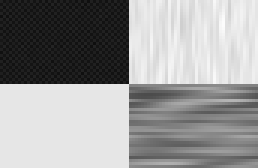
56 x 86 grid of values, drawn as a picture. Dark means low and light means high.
It is made of 2 by 2 panels. Panel 1,1: very low, checkered, faint in contrast. Panel 1,2: very high, streaked downward, faint in contrast. Panel 2,1: very high, flat. Panel 2,2: middling, streaked across.
